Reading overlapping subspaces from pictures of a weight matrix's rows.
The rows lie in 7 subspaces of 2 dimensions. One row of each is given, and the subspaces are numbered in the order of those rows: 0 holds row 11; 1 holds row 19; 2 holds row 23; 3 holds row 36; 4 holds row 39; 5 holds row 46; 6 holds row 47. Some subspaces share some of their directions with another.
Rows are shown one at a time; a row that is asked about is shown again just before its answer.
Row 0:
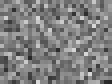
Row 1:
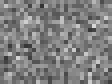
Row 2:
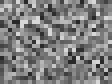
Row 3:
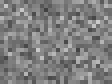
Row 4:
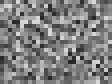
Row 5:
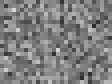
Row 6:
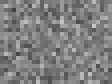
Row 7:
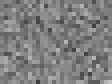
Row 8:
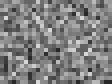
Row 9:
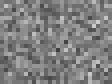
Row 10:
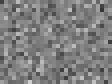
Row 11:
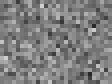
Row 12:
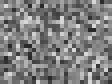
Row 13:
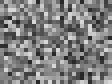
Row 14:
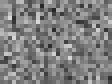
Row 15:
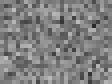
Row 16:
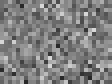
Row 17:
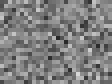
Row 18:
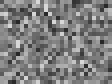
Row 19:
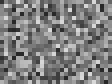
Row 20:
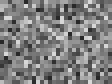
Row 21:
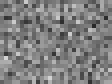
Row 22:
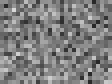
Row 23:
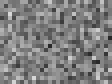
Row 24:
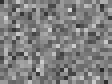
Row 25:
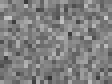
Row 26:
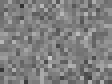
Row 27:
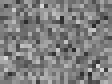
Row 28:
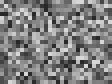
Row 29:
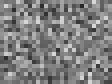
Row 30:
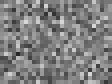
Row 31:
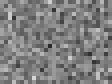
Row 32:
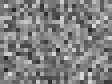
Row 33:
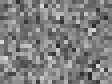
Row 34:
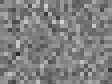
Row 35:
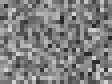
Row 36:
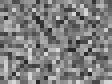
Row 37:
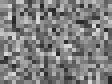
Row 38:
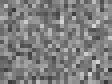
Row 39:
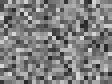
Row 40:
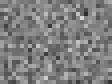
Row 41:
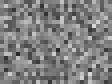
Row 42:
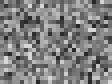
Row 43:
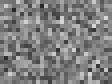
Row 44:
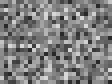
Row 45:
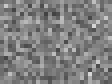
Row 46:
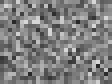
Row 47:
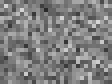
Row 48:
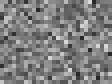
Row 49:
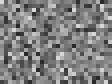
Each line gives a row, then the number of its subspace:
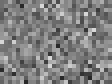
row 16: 0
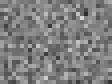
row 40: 3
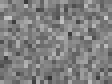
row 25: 4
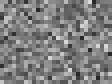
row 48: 4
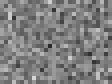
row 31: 2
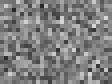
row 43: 0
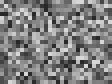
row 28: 6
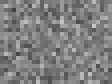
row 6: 6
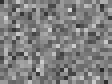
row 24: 1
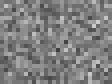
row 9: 6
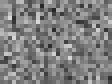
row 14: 2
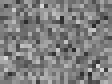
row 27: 0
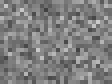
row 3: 6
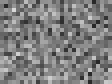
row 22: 0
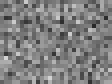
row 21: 4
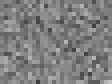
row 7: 3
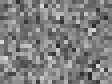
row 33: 0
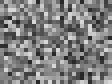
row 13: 5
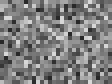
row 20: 4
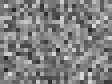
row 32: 5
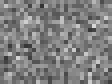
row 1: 1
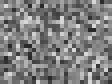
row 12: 1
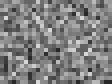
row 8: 3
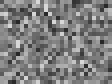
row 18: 6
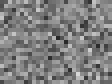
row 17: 4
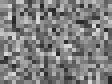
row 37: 2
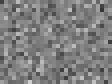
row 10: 1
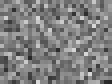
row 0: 3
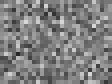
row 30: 6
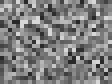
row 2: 5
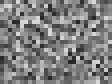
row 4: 5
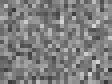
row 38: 2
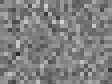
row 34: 6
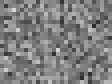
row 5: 5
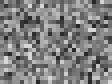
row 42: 1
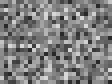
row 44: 3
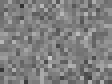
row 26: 0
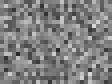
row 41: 5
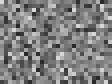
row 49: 1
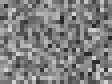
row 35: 2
